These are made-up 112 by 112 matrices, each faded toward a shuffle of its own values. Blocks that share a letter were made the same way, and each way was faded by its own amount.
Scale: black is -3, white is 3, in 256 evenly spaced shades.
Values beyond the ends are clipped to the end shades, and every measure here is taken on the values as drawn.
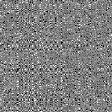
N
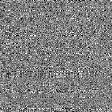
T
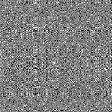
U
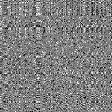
N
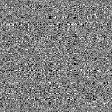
T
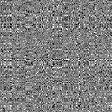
N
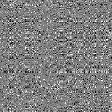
N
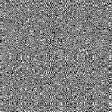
N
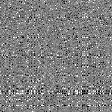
U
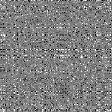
U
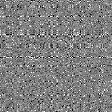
U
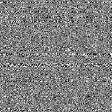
T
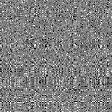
N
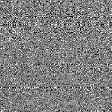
T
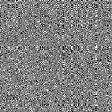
N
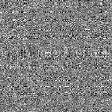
T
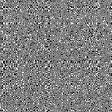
N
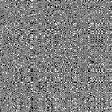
N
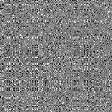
N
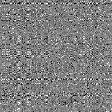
U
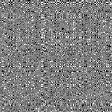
U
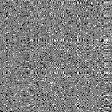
N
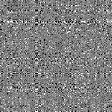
U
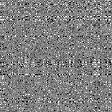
U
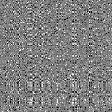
N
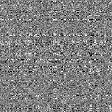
T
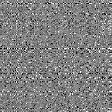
U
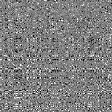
U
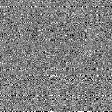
T
